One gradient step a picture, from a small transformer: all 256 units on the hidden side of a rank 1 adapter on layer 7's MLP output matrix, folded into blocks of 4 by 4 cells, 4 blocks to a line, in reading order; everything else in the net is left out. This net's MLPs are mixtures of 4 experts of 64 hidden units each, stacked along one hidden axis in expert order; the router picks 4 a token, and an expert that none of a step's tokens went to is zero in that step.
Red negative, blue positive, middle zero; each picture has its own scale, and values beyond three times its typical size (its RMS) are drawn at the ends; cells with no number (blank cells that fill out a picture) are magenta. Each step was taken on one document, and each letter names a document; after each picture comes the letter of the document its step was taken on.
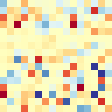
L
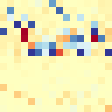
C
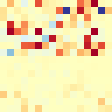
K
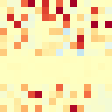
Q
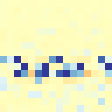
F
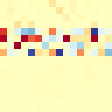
C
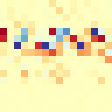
C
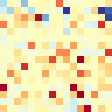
L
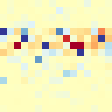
C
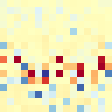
F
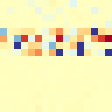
C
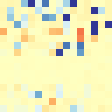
Q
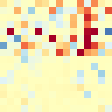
K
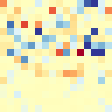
K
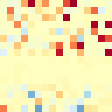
Q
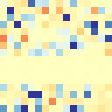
Q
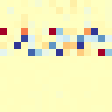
C
